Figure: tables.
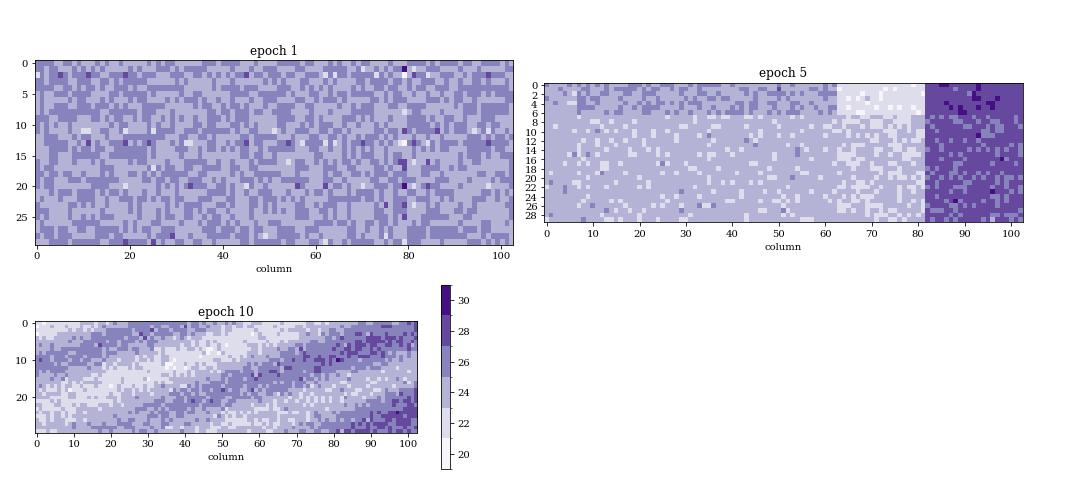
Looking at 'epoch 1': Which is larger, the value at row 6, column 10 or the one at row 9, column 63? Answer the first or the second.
the first
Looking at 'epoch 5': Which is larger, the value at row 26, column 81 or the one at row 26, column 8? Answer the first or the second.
the second
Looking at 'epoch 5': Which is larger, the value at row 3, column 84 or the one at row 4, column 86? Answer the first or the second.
the second
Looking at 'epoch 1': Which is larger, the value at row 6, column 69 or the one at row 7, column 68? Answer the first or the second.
the second
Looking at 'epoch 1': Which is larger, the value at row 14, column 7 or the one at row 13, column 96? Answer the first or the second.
the second
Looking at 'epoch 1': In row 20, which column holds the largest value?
79
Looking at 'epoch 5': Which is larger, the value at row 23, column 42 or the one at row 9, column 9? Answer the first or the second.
the second
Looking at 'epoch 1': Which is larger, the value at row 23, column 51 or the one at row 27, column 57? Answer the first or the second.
the first
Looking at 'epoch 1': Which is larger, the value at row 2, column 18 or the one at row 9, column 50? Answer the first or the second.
the first
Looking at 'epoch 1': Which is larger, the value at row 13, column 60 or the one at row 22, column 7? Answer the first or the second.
the first
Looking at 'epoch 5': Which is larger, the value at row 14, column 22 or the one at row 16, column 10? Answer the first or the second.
the second
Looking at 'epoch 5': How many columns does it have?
103
